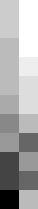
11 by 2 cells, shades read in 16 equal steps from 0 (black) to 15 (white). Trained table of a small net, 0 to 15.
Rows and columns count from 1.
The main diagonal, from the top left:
12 15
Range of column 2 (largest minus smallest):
9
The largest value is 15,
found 3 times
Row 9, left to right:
4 9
